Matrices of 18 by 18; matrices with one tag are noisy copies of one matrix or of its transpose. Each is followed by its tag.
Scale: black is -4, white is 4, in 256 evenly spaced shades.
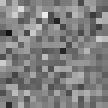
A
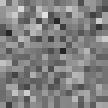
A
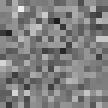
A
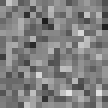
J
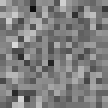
A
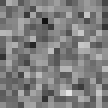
J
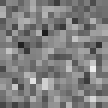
J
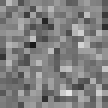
J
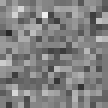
A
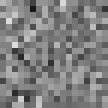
A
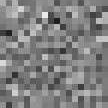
A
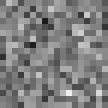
J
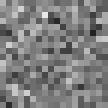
A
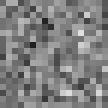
J
